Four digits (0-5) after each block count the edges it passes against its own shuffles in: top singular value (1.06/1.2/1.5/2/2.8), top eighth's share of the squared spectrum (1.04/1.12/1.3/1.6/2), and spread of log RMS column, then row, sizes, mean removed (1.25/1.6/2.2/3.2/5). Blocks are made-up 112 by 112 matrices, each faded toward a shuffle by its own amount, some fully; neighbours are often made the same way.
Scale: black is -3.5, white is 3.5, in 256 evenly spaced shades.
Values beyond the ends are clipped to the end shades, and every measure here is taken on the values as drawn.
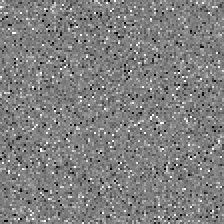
1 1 0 0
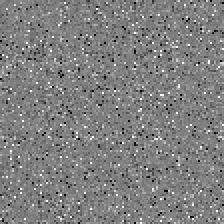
2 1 0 0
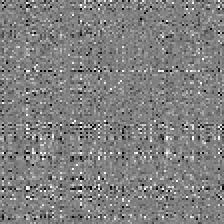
5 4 3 3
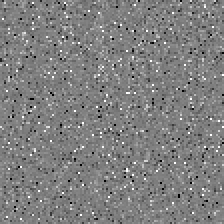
2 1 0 0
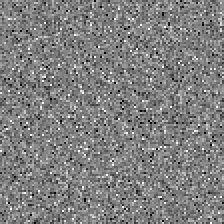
0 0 0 0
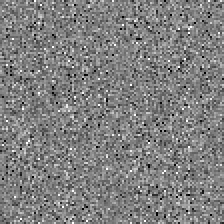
0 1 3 0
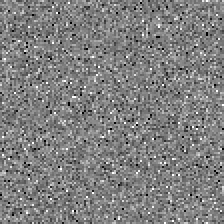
0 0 0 0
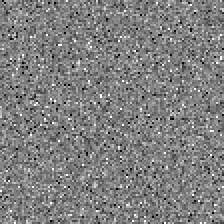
0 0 0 0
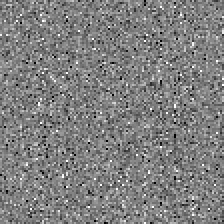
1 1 2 0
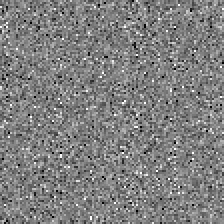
0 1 2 0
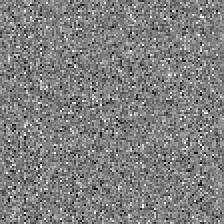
1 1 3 0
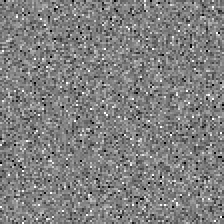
0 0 0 0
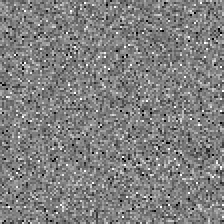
0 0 1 0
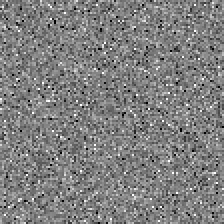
0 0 1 0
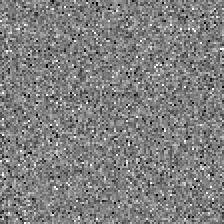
0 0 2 0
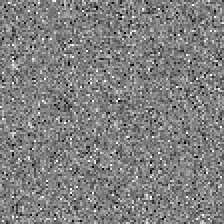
0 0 2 0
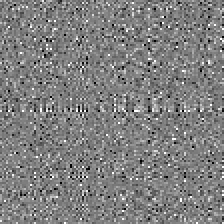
5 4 3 3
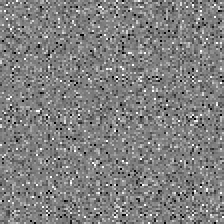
4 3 2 2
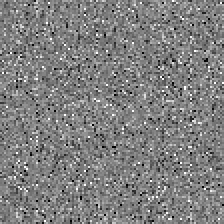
3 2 2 0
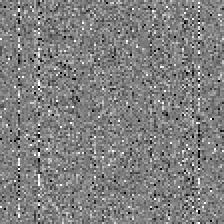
3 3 3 0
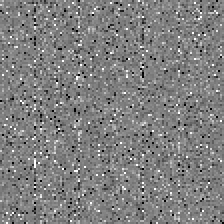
3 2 2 0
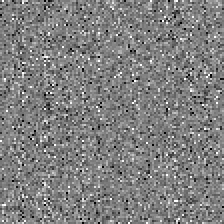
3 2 2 0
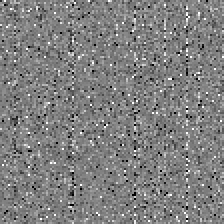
3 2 2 0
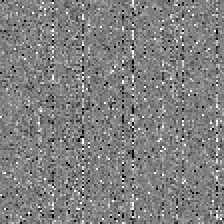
4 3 3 0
